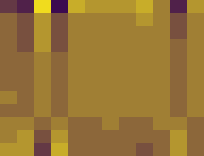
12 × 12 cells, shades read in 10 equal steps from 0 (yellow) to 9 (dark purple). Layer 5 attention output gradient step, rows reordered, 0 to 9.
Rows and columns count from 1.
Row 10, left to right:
4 4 5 4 5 5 4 5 5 4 4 5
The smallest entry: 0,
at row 1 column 3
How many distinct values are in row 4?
4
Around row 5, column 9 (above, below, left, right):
4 4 4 4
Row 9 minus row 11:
1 2 -2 2 -1 -1 -1 -1 -1 -1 2 -1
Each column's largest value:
7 8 7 9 5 5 5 5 6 5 8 5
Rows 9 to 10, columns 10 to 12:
4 5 4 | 4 4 5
